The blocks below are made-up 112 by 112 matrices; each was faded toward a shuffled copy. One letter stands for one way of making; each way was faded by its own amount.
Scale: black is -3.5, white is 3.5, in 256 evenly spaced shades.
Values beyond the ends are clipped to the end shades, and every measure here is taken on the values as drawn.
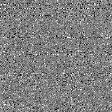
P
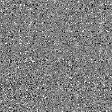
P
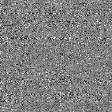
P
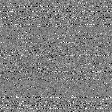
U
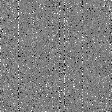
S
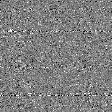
P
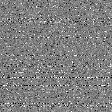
U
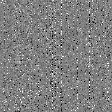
S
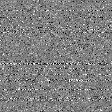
U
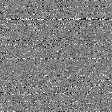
U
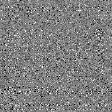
P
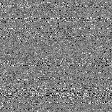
U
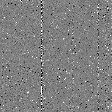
S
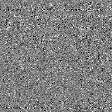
P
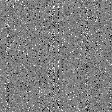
S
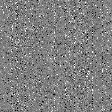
S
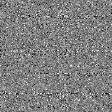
P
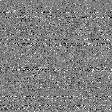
U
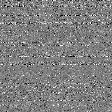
U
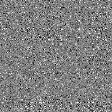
P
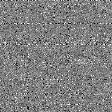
P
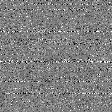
U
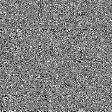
P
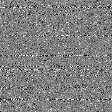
U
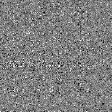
P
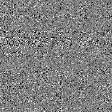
P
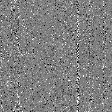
S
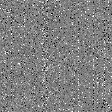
S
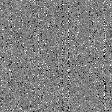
S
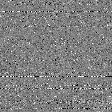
U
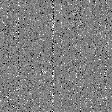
S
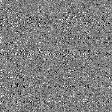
P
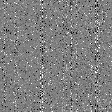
S
